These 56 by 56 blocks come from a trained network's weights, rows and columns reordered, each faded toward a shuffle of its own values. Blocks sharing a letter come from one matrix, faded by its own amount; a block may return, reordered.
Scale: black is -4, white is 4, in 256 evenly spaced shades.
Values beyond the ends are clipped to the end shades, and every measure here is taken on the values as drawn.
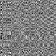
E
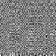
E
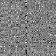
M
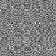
E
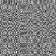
E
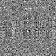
M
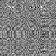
E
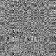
E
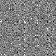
M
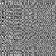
E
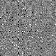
M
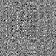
M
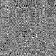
M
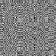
E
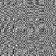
E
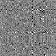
M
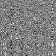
M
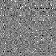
M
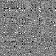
M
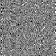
M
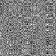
E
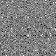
M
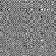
E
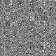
M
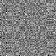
E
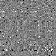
M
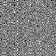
M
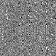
M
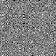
M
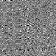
M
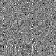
M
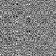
E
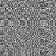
E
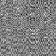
E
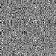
M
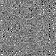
M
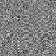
E
